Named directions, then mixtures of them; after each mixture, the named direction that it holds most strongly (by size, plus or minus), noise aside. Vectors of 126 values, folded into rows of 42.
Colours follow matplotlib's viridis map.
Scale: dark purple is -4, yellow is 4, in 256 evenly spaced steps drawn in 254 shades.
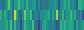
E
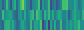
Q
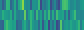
Q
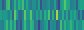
E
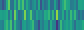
E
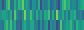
E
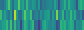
E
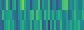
Q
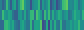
Q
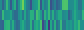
Q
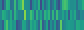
Q
